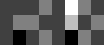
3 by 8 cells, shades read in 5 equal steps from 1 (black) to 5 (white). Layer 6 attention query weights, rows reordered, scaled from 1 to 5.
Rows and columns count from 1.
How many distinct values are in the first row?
3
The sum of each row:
21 21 16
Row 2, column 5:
2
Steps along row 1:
same same up down up down down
